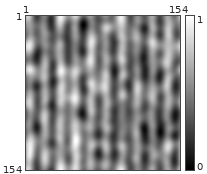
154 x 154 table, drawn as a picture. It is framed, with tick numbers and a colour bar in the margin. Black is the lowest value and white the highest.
Lone odd cells: none. Stripes: upright, repeating 10 times. Ninth with the lowest average: bottom right.
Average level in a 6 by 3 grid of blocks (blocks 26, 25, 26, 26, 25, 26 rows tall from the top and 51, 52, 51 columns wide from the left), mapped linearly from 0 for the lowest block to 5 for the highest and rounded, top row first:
233 / 233 / 432 / 422 / 420 / 532
